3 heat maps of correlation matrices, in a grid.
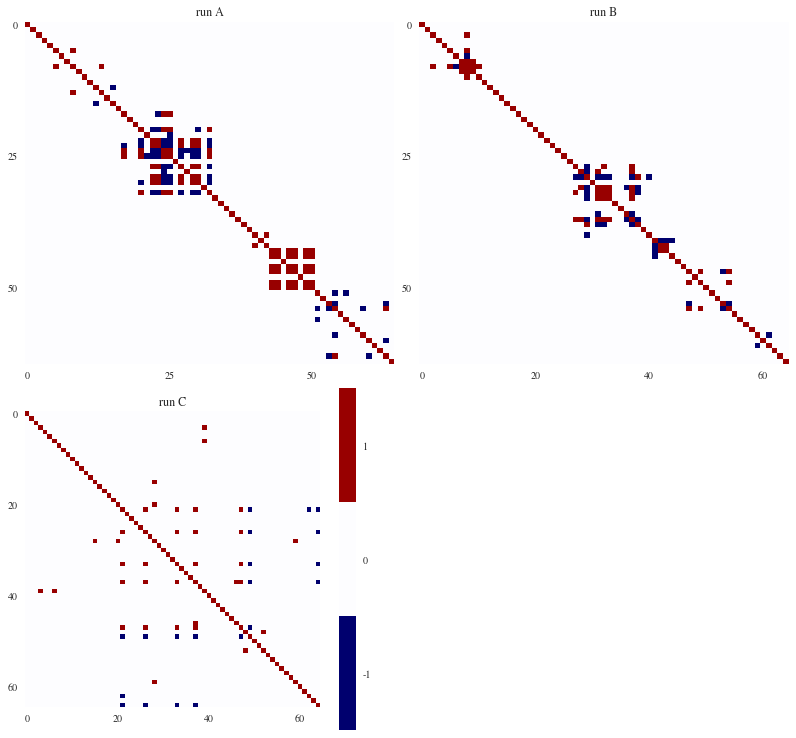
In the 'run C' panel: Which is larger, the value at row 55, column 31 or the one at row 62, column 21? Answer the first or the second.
the first
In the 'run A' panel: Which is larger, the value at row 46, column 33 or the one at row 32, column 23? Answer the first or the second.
the first
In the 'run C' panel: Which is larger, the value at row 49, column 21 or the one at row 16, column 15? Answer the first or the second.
the second
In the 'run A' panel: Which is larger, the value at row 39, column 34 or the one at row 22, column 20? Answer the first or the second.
the first
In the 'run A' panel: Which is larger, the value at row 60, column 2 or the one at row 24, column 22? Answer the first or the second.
the first
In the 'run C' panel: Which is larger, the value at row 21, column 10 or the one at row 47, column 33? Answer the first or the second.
the second
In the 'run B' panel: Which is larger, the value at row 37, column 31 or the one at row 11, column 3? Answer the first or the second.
the first
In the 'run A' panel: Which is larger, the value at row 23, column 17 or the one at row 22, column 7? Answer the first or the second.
the second
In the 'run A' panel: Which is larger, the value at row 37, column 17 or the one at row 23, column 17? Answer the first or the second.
the first
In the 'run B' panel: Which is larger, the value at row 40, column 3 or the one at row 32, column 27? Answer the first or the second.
the second
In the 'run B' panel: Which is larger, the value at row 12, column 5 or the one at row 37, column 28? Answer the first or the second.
the second
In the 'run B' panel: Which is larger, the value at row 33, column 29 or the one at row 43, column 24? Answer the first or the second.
the second
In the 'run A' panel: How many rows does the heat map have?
65
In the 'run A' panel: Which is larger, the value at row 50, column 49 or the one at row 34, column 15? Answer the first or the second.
the first
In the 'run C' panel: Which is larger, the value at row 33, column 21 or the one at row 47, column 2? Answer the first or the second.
the first
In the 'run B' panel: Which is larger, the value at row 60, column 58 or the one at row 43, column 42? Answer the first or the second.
the second
